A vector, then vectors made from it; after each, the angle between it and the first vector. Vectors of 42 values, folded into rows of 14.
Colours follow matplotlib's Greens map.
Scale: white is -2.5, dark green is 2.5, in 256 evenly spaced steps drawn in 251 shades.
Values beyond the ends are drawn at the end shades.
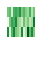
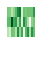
partly aligned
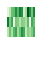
orthogonal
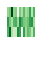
partly opposed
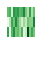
nearly parallel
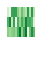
partly opposed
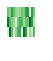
nearly opposite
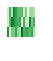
partly aligned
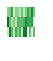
nearly opposite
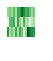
partly aligned
